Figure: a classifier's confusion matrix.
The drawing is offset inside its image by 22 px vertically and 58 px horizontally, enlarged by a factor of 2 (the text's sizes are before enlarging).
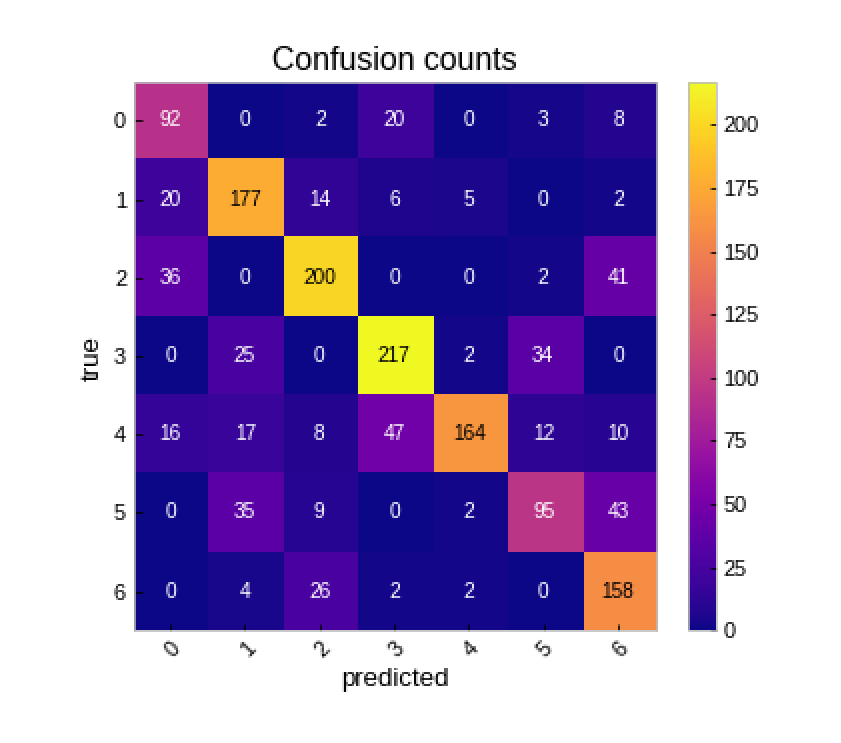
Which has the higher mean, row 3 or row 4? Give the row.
3
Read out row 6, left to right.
0 4 26 2 2 0 158
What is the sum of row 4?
274
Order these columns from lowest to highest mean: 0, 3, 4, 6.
0, 4, 6, 3
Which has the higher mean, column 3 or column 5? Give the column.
3
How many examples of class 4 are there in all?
274
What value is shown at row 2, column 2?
200
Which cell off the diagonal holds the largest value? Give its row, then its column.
4, 3
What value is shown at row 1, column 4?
5
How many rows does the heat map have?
7
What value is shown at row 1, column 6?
2
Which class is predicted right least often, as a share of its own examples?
5
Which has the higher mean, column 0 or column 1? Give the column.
1
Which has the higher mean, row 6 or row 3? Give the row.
3
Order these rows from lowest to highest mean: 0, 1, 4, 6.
0, 6, 1, 4
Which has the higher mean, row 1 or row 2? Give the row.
2
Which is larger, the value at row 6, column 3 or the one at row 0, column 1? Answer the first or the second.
the first
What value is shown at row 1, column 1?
177
